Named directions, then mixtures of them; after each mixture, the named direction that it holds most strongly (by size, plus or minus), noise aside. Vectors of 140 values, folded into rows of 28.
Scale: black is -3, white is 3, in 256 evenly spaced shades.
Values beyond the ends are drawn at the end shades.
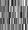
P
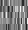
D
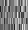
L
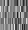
L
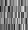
L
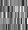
D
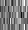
P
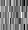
P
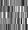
D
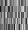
L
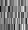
L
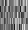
L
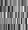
D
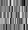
P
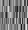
D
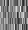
L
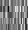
D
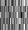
P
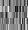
D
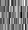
P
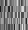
L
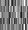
P
